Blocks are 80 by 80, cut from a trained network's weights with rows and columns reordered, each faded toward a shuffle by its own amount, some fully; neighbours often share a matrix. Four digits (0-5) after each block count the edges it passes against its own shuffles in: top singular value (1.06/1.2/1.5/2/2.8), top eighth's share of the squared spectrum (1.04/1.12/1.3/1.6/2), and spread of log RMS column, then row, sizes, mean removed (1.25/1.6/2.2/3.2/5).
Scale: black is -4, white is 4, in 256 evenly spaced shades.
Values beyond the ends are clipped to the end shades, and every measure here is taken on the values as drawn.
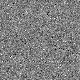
2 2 0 0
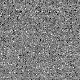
2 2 1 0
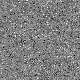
1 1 0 0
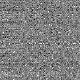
3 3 2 1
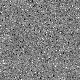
0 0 0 0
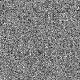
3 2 0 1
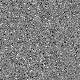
2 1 0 0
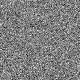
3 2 0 0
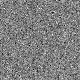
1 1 0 0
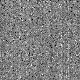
2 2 0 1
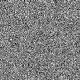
3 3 1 1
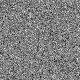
1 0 0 0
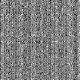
4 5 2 3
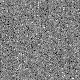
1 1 0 0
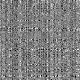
4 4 1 3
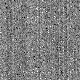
3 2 0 1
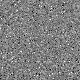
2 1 0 0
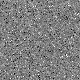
1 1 0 0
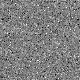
1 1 0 0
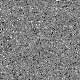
0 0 0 0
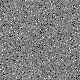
0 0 0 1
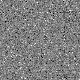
2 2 0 0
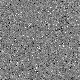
0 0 0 0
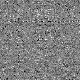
3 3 1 1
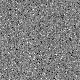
0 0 0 0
